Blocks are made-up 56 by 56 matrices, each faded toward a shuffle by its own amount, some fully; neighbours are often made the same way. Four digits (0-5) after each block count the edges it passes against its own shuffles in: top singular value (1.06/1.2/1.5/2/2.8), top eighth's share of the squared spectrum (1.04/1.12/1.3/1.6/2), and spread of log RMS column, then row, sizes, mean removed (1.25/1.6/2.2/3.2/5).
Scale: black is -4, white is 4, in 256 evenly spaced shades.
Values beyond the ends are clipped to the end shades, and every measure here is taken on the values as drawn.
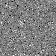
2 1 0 0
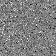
1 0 0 0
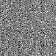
3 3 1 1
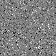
0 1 0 0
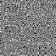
4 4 2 2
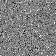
0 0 0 0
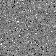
0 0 0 0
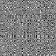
4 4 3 2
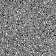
0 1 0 0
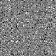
3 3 1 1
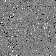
0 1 0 0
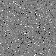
0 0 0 0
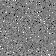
0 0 0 0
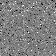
1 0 0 1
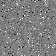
0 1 0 0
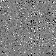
2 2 2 1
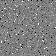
1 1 0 0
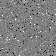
0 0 0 0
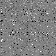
2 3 1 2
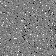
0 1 0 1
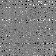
2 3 2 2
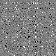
2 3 2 2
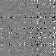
3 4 3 3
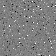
1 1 0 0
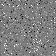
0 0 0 0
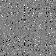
2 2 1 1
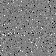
1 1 0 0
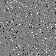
1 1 0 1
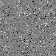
1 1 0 1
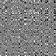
4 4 3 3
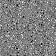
2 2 0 0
